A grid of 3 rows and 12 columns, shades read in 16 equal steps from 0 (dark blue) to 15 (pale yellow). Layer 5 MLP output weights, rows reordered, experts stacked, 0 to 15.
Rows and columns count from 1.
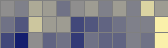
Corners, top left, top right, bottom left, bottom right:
8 9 3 15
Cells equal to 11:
0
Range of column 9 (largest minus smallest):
4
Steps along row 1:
down up down down up up down up down up down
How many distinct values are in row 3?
8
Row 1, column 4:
9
